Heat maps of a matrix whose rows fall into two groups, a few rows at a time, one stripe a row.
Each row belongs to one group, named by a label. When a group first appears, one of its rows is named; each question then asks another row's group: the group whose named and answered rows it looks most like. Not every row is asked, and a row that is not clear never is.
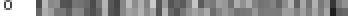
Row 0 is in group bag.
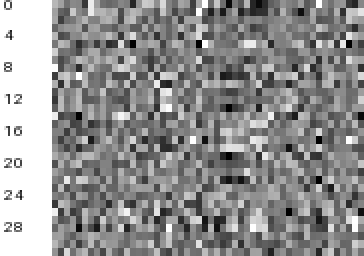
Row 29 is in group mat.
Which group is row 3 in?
bag
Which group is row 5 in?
bag
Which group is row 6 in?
mat
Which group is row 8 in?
mat
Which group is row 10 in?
mat
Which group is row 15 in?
bag
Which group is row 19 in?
mat
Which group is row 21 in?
bag
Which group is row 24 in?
bag
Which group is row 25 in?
bag
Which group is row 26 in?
mat
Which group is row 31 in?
mat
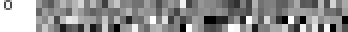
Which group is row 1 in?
bag
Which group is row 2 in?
mat
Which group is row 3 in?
bag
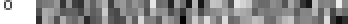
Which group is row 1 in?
bag
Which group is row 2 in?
bag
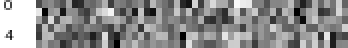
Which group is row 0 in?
bag
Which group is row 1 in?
mat
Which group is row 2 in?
mat
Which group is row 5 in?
bag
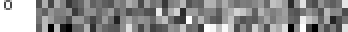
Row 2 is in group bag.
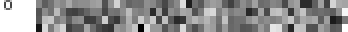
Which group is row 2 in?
bag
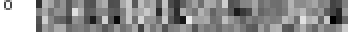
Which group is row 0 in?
bag
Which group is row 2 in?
bag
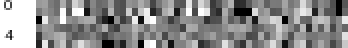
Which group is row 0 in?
bag
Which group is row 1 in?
bag
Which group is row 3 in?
bag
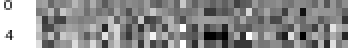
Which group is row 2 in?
mat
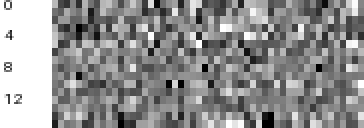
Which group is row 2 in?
bag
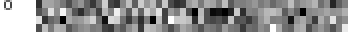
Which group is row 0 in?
bag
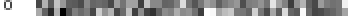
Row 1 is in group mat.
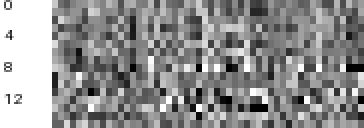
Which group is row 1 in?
bag
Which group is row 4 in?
bag
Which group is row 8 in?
bag
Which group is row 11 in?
bag
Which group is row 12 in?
mat
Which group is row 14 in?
bag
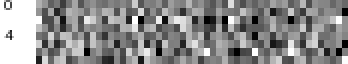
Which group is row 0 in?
bag
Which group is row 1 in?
mat
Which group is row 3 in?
bag
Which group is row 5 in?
mat
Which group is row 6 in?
bag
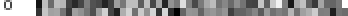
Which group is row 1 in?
bag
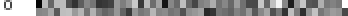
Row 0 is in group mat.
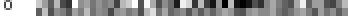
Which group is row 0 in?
bag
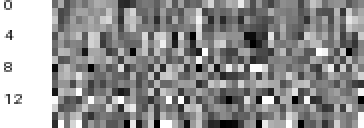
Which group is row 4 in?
bag
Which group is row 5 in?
bag
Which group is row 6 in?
bag
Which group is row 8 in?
bag
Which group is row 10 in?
bag
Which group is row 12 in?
mat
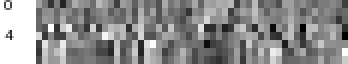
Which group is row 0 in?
mat
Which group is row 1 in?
bag
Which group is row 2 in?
bag
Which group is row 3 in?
mat
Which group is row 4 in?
mat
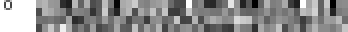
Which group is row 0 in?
bag
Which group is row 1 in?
bag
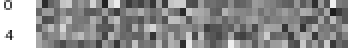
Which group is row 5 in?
bag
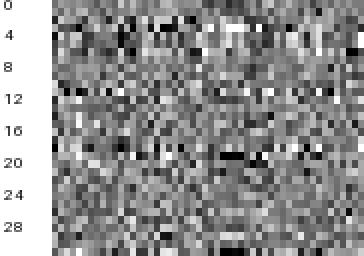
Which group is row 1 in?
mat
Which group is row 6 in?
bag
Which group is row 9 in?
bag
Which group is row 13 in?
bag
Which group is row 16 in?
mat
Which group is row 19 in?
mat
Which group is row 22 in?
mat
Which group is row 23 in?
bag
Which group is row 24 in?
bag
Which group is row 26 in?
bag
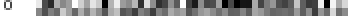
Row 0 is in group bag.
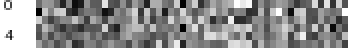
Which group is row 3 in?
bag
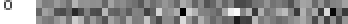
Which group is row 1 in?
bag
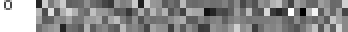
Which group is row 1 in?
mat
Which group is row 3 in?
bag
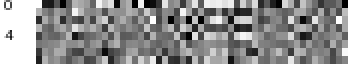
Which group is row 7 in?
bag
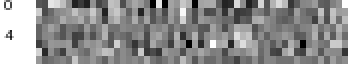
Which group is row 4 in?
bag
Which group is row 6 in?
mat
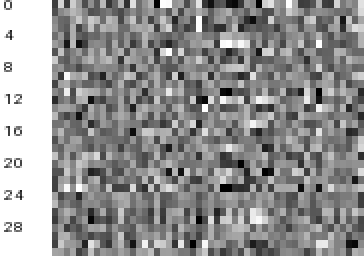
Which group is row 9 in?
mat
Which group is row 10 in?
bag
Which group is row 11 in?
mat
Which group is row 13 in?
bag
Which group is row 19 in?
mat
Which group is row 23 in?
mat
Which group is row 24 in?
mat
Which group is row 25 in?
mat
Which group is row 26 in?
bag
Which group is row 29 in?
bag
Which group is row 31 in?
bag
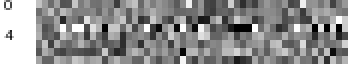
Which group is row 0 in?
bag
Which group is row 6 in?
bag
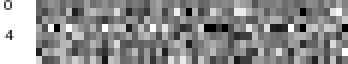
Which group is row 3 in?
mat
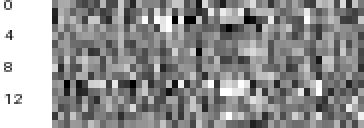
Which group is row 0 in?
bag
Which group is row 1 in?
bag
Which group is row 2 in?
bag
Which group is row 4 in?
mat
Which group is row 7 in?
mat
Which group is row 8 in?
mat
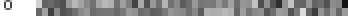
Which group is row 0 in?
mat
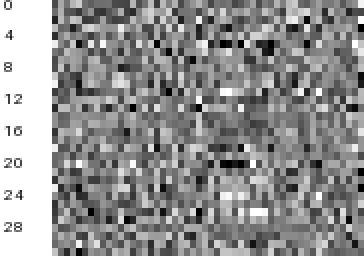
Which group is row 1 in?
bag
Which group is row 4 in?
bag
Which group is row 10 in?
mat
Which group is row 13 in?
bag
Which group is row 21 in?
mat
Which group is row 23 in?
mat
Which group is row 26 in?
bag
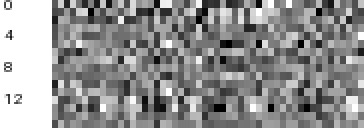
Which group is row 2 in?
bag
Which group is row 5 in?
mat
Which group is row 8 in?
mat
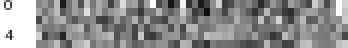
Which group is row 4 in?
mat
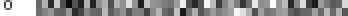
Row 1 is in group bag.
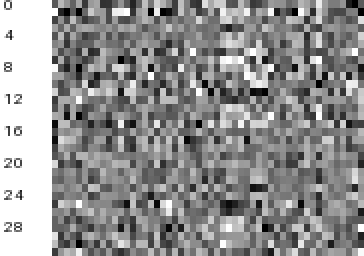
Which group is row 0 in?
bag
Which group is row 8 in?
mat
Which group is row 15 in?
bag
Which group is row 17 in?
bag
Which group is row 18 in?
bag
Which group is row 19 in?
mat
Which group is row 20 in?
mat
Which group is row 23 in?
bag
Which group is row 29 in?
mat
